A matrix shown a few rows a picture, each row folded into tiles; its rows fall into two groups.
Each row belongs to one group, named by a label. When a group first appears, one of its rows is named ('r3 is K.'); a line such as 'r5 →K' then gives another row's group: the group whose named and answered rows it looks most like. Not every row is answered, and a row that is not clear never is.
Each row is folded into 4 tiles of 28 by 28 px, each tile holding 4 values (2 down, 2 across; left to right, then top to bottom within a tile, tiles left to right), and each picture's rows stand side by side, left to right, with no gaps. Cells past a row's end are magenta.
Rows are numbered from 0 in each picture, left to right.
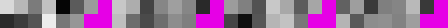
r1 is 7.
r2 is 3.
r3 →7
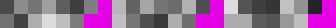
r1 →7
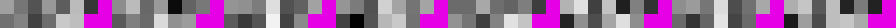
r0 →7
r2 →3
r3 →3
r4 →7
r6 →3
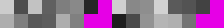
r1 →3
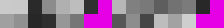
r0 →7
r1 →7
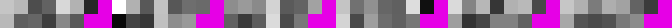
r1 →3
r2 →3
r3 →7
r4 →7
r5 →7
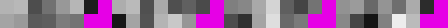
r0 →7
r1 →3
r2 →3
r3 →7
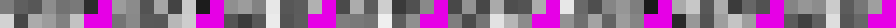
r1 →7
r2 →3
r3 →3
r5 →7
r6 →3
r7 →3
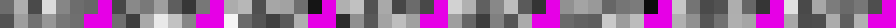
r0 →3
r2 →7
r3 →3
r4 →7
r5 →7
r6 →7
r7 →7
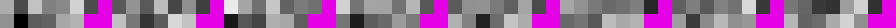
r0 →7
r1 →7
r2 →3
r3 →7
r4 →7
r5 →7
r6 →7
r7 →7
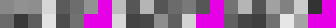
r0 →3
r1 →7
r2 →7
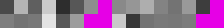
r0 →3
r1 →7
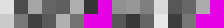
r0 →7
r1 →3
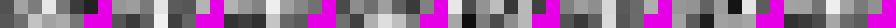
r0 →3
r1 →3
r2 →3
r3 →3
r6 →7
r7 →3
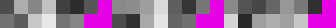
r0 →3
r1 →3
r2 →7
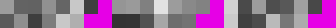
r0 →7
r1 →3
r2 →7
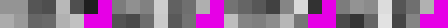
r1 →3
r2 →7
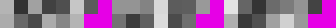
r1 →3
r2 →7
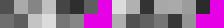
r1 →7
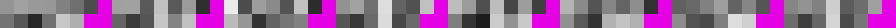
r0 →7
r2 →7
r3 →3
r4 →7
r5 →7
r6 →7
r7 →3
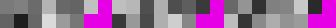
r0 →3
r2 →7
